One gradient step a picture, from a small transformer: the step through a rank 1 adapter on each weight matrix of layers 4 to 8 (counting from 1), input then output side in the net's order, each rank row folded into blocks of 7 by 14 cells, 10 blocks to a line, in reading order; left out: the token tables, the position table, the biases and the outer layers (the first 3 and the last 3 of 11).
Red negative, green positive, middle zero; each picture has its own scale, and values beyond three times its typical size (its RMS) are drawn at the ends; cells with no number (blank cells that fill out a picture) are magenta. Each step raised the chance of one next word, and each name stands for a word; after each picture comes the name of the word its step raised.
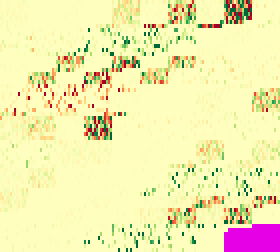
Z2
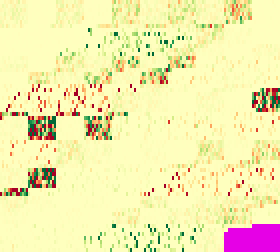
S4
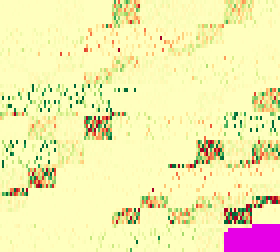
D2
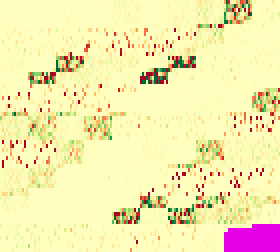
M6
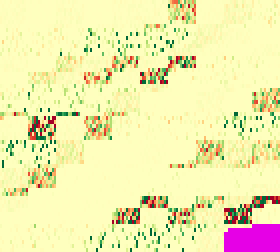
D2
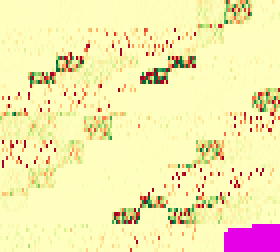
M6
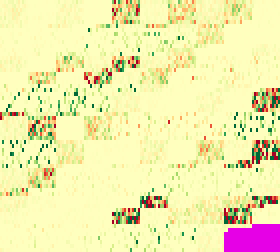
D2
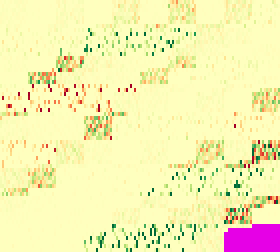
Z2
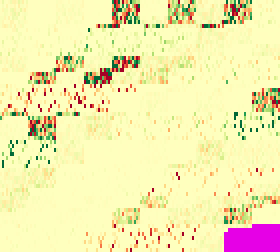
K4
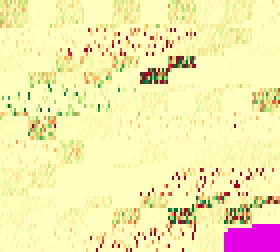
M6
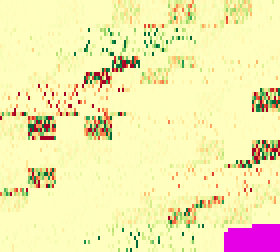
S4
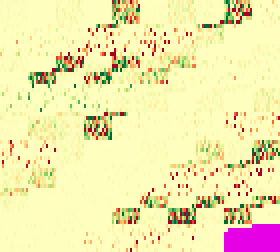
M6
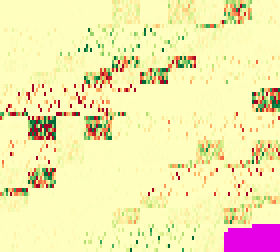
S4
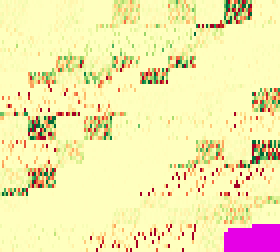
S4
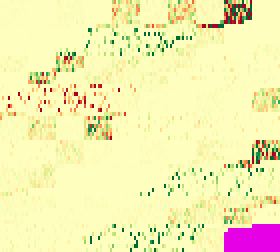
Z2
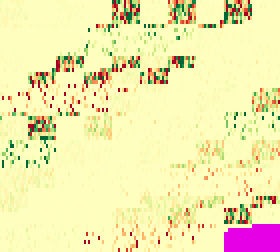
K4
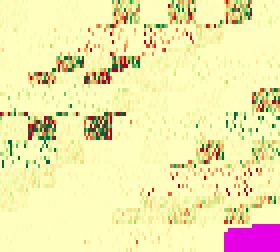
K4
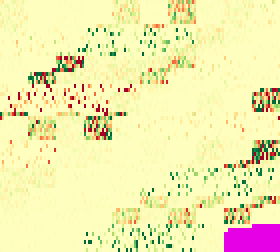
Z2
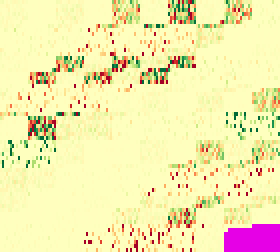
K4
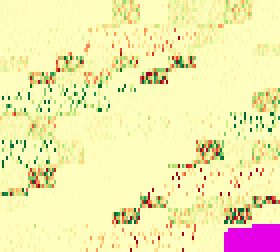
D2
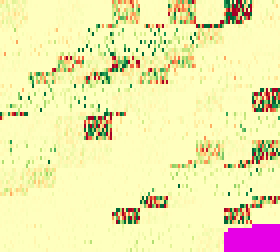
D2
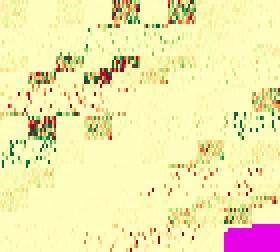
K4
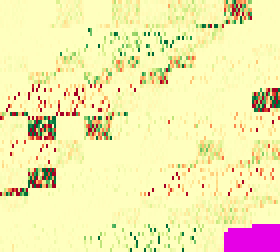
S4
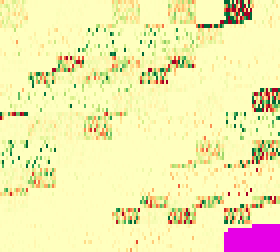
D2
